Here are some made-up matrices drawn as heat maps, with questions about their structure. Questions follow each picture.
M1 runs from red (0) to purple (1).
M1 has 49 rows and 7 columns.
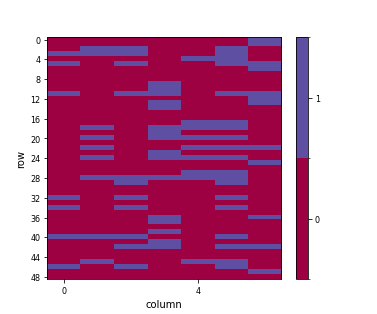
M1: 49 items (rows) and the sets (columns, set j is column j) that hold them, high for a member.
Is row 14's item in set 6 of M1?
no
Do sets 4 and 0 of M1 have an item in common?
no
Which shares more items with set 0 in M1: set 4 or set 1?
set 1
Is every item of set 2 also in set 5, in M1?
yes
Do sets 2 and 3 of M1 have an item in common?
yes
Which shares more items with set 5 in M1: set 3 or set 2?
set 2
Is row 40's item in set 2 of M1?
yes
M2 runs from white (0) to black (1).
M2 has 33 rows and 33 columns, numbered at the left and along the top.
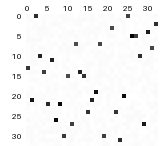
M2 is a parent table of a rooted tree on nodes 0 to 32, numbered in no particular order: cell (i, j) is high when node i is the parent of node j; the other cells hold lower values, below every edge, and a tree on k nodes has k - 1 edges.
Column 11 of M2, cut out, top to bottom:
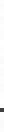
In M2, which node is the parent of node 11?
27
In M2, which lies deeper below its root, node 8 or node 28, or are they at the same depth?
node 28
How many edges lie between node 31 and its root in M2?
4
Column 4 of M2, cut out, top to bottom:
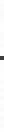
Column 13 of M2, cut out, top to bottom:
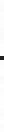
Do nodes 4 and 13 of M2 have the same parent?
yes
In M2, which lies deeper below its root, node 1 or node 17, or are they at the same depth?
node 17
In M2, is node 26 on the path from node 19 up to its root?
no
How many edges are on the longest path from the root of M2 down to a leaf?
7
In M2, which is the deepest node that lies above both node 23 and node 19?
24
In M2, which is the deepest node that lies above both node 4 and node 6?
24
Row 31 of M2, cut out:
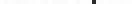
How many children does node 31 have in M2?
1
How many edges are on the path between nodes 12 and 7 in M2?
1
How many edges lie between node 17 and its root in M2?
7
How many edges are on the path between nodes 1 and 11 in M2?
9
